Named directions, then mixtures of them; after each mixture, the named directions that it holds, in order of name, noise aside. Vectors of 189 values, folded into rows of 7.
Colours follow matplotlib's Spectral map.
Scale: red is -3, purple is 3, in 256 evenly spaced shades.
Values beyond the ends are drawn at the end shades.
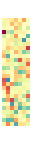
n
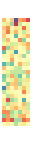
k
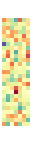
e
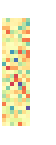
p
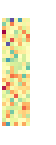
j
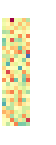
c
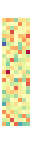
c, e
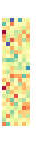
j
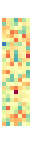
e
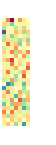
c, j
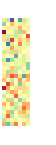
j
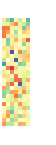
j, p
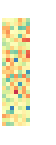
e, p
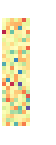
k, n, p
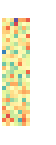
k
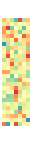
e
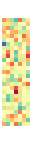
e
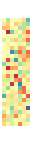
p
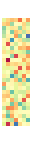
c, j, n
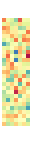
e, p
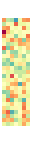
j, k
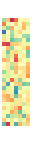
e, j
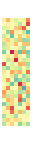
p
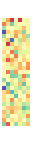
j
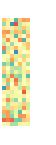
k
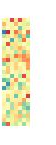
j, p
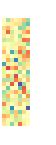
p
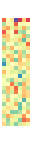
e, k, n
